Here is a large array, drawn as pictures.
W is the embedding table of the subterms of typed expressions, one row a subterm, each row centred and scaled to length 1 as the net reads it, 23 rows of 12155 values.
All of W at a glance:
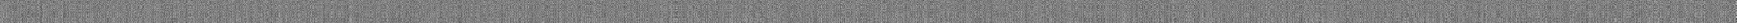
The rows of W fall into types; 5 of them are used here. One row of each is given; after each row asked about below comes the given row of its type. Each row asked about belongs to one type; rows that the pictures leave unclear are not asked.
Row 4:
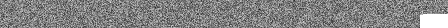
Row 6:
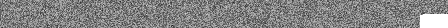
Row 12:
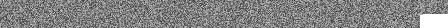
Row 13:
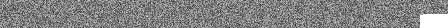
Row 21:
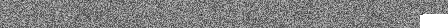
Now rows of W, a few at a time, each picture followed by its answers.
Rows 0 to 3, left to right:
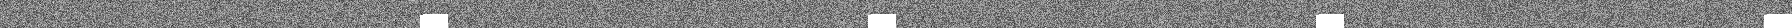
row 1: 12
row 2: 12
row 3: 6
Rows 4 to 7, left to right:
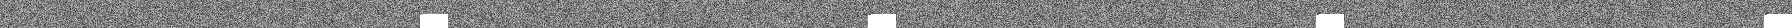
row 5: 13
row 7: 6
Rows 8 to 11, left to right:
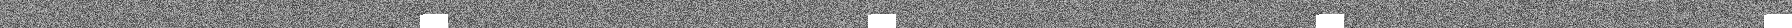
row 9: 12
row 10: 4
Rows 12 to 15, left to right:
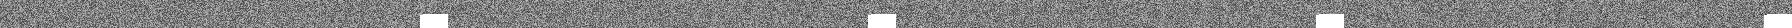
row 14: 13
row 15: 13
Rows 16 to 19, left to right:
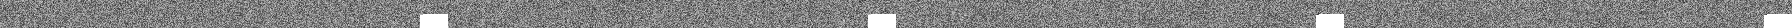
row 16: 13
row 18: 21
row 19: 21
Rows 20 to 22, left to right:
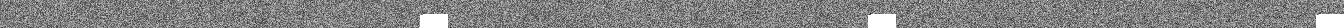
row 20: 6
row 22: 12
